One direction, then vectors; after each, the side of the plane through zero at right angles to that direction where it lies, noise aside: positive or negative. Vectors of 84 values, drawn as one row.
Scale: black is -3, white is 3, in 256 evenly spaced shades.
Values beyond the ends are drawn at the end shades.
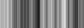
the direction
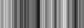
positive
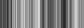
negative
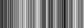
negative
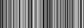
negative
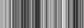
positive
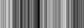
positive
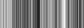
positive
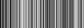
negative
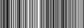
negative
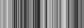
positive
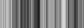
positive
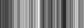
negative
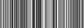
positive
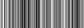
positive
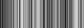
negative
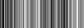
negative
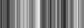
negative
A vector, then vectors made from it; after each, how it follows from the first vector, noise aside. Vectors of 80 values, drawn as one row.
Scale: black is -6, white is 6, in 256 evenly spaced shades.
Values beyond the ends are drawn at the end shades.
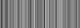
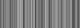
reversed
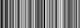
scaled up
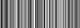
scaled up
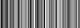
scaled up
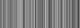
reversed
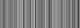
reversed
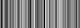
scaled up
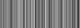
reversed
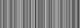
reversed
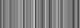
reversed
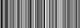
scaled up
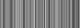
reversed
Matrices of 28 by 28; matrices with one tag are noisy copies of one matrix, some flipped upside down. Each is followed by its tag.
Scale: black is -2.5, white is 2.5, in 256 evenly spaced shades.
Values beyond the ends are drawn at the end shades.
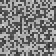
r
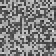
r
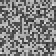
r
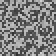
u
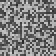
r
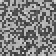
u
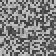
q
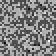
u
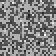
r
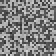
r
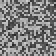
q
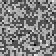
u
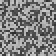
u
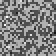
u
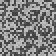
u
